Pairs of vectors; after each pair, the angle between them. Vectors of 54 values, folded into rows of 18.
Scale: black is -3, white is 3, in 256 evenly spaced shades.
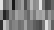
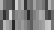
partly aligned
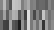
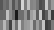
partly opposed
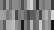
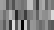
partly aligned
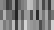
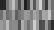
orthogonal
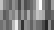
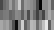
nearly opposite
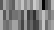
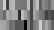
orthogonal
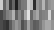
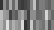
partly opposed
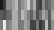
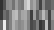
nearly parallel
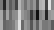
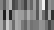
partly aligned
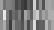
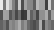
orthogonal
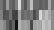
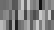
partly aligned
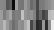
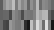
nearly opposite
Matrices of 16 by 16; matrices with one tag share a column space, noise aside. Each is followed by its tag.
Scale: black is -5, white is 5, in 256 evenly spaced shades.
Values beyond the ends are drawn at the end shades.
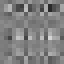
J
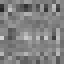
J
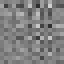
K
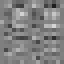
K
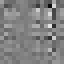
K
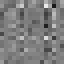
K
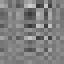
K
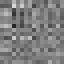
K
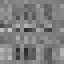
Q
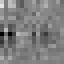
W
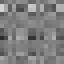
J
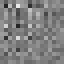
K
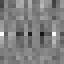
W
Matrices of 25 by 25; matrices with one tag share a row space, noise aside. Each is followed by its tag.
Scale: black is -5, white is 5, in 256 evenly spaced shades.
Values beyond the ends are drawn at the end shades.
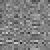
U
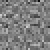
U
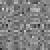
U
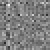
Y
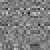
U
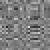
U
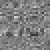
U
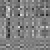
Y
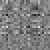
U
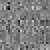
Y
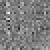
Y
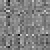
Y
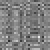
U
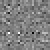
Y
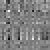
Y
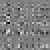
Y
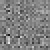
Y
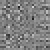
Y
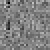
Y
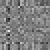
Y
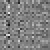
Y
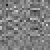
U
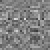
U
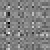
Y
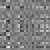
Y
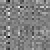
Y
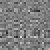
U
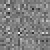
Y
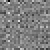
Y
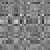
U
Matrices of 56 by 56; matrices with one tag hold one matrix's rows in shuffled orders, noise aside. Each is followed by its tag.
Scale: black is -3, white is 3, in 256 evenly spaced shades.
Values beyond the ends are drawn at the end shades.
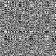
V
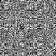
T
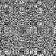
T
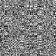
T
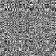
V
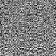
T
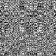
T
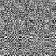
V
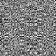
T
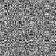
V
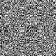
T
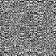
T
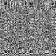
V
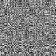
V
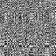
V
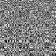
V
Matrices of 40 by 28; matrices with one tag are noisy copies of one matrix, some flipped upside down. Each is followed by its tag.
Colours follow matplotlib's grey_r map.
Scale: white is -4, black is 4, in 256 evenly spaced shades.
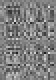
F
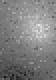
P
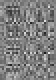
F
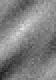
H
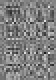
F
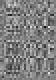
F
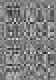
F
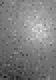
P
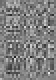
F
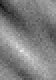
H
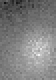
P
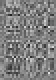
F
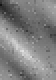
H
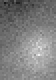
P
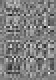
F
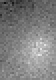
P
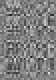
F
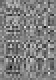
F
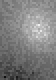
P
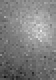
P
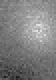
P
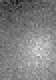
P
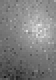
P
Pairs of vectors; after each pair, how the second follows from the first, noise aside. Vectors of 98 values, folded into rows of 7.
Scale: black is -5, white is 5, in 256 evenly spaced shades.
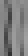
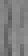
shrunk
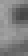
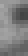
copied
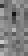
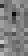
copied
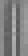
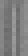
shrunk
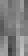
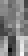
scaled up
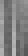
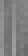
shrunk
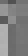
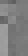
shrunk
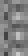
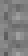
shrunk
